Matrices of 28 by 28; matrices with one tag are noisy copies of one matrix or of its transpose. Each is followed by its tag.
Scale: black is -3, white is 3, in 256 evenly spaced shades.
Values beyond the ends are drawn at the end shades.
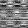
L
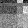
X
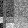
X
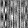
L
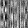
L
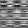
L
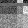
X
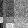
X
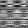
L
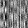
L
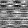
L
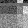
X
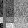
X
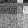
X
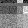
X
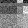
X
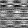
L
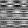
L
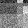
X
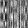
L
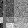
X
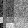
X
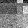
X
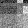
X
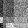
X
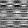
L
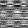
L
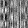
L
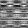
L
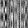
L
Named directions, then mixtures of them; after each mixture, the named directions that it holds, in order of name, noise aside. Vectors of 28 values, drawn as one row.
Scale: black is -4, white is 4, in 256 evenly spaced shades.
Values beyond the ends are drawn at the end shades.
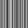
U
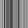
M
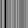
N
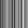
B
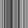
M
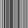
M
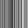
B, M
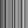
B, N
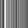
M, N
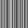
U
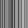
B, M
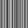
U
